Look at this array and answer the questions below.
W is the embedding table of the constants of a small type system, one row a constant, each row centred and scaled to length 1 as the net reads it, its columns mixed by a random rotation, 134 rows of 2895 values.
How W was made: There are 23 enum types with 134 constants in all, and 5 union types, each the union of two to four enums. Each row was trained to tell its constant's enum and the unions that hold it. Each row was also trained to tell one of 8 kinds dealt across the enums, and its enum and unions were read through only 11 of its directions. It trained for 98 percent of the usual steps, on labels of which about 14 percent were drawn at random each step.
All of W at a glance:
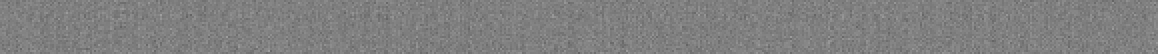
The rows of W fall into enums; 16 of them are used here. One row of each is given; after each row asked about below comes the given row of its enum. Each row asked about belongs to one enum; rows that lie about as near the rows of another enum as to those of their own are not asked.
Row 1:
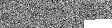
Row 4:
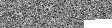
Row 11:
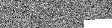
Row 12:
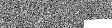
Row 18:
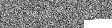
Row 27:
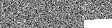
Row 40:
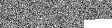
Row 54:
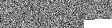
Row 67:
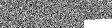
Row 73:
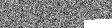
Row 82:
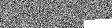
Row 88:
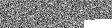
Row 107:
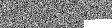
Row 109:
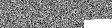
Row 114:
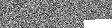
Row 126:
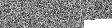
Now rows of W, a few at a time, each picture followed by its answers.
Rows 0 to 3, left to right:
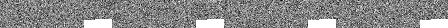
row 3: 40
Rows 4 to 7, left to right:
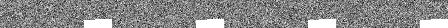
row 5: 73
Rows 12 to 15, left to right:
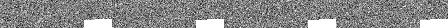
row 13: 1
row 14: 82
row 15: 114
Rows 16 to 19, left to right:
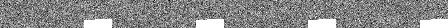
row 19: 73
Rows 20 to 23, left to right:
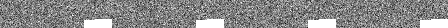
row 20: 12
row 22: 40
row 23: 107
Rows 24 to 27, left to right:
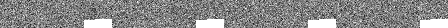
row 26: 67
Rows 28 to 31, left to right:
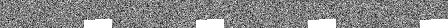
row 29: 67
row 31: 109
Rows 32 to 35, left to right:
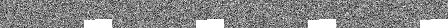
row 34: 109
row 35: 114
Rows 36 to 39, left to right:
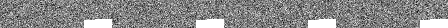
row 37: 88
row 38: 18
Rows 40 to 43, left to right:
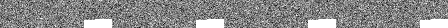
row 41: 114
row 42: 12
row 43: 27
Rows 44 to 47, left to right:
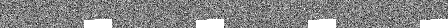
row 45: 73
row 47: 40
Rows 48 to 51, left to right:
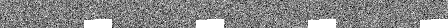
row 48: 109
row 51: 12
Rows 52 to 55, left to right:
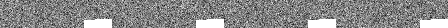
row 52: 73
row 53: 126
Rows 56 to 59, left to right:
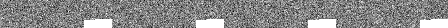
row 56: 107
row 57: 27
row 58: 12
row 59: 126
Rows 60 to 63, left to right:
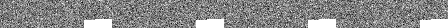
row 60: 1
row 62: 40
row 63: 12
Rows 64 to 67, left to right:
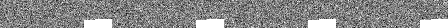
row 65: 27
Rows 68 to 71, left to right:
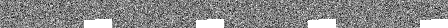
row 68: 11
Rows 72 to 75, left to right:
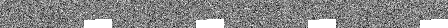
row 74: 114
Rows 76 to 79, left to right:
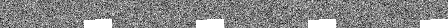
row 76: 73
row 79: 109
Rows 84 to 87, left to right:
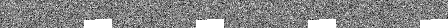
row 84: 126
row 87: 114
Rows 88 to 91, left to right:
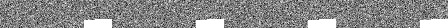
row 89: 27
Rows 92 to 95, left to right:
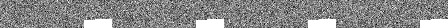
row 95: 126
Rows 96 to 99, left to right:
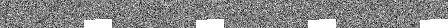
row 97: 1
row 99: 109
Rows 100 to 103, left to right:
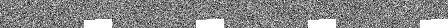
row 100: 54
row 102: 27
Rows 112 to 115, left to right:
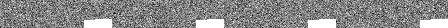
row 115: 82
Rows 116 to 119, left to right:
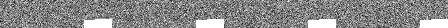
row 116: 82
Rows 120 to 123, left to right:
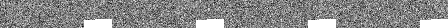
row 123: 107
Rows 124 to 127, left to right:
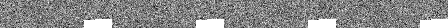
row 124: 4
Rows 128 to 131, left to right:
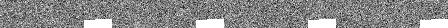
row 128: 4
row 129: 82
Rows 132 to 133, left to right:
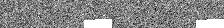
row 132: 40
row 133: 126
